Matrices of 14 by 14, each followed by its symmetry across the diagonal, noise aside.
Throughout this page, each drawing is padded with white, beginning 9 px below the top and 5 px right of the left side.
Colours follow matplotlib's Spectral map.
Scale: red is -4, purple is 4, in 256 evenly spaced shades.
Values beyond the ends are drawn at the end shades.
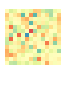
antisymmetric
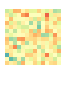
neither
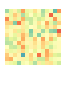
neither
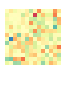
antisymmetric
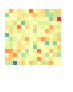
antisymmetric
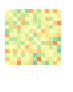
symmetric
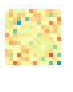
symmetric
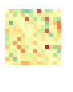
neither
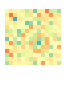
symmetric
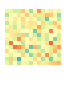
neither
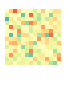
antisymmetric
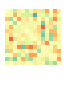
antisymmetric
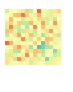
symmetric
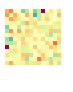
symmetric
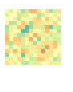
symmetric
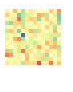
neither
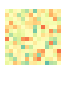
antisymmetric
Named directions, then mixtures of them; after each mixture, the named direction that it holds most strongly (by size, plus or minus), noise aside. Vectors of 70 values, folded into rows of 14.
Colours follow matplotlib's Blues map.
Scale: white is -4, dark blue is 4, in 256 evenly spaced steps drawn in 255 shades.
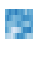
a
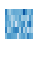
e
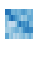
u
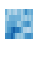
a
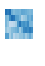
u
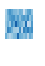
e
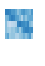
u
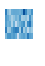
e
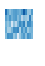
e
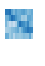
u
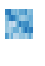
u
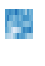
a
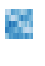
u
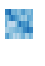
u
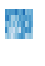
a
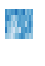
a
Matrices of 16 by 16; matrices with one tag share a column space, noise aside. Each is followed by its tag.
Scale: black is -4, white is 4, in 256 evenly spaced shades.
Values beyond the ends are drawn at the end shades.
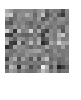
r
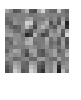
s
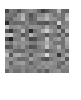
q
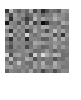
q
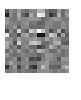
r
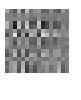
s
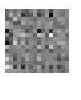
r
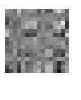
s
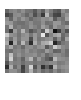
r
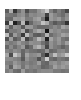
q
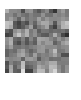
s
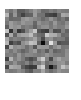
r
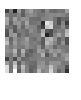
s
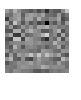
q
